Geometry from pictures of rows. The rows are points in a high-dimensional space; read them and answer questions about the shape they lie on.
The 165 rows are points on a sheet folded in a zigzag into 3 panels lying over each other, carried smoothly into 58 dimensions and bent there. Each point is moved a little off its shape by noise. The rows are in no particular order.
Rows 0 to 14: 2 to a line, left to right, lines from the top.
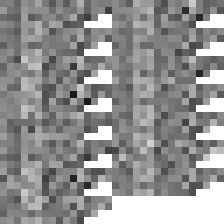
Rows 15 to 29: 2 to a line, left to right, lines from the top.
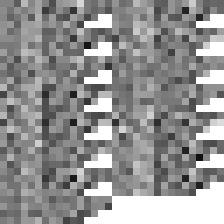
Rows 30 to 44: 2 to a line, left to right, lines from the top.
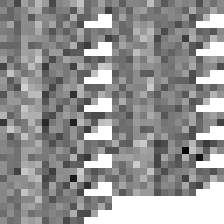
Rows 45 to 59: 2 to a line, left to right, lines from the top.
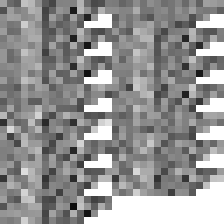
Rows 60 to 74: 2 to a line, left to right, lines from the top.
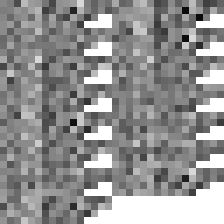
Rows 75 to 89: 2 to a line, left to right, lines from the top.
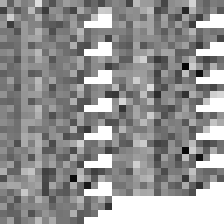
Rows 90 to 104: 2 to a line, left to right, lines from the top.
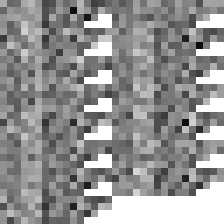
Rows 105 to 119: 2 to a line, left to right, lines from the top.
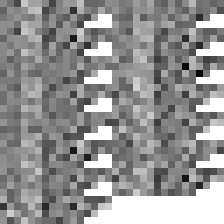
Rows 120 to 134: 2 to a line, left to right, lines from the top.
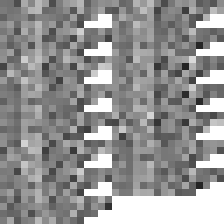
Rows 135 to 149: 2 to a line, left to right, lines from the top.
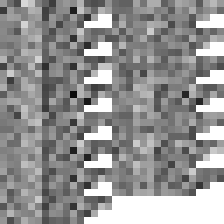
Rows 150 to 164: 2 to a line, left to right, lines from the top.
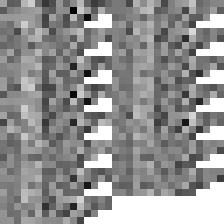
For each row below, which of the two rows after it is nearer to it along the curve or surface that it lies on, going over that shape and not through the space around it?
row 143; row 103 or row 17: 103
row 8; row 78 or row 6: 6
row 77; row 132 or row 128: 132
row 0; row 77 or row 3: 3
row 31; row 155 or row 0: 155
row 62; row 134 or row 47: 47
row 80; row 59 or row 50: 59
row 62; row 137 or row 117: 117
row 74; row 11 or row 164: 11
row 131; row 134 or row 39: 39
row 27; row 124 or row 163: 124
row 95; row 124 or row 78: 78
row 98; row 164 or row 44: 44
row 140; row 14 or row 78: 14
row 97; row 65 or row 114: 114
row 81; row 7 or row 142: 7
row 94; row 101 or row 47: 101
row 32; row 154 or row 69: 154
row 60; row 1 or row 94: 94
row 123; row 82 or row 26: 26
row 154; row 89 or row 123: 123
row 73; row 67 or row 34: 34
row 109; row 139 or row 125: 139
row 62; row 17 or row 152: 17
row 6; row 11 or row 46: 11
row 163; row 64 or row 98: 64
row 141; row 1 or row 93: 93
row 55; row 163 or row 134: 134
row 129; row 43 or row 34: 43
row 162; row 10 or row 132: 10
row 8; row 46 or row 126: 126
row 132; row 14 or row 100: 14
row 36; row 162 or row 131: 131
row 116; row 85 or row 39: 85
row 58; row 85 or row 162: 85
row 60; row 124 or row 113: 124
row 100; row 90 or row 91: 91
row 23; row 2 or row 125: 2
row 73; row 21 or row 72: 72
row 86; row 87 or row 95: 87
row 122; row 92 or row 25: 92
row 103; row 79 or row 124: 124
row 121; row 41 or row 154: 41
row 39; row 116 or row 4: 116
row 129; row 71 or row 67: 67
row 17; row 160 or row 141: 141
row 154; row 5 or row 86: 5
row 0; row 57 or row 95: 95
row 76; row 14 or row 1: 14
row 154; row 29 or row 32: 32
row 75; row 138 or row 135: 138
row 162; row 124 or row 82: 82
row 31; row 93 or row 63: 93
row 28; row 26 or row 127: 127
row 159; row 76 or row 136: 76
